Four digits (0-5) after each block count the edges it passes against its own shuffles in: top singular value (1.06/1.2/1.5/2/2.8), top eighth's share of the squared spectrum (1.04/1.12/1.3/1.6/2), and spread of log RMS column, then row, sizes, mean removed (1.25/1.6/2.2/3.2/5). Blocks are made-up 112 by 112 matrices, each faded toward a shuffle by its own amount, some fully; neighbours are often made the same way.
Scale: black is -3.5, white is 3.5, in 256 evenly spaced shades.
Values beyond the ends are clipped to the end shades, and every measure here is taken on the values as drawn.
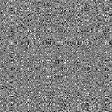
5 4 3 3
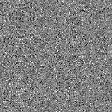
4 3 2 1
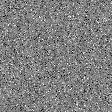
1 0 0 0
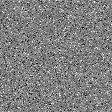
1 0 0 0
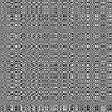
5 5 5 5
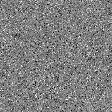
3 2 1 0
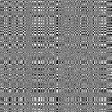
5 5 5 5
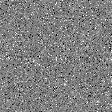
3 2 1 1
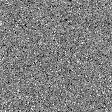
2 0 0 0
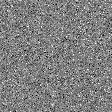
0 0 0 0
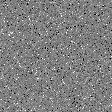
0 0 0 0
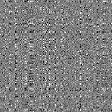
5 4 3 3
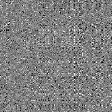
4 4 3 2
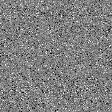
1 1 0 2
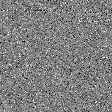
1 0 0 1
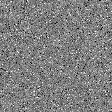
0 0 0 0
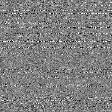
2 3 0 4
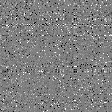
4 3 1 2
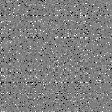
4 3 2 2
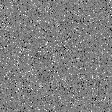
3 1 0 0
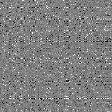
5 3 2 3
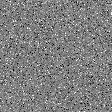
0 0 0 0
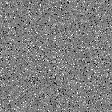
3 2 0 0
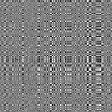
5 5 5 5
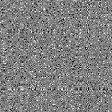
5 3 2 2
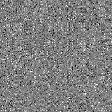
4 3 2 2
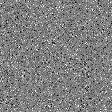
3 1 0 0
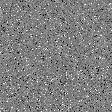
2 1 0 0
